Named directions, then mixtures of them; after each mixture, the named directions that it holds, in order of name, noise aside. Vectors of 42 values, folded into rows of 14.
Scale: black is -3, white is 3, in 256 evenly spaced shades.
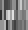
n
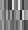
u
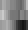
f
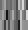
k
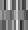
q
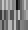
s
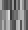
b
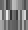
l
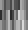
b, f, s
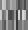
l, n, s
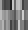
b, s, u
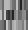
n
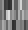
b, n, u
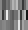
f, k, l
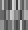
b, n, u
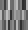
l, q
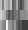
f, n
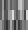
k, n, q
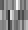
b, s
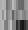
f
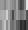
f, k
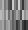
f, u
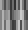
b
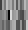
b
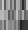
f, q, u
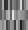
n, q
